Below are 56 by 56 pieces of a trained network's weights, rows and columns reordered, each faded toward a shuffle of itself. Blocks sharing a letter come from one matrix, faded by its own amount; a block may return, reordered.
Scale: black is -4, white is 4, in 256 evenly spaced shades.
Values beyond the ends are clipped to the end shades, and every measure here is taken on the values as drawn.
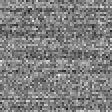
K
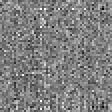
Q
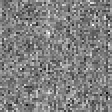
Q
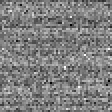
K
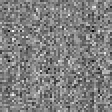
Q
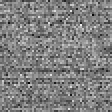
K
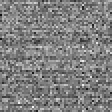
K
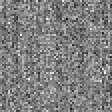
Q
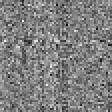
Q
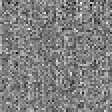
Q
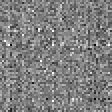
Q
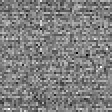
K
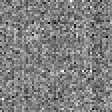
Q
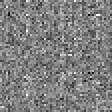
Q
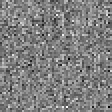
Q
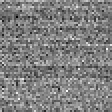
K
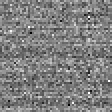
K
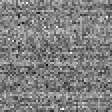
K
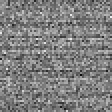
K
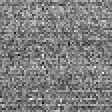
K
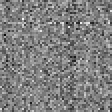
Q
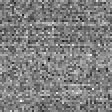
K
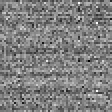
K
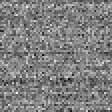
K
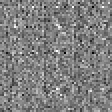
Q
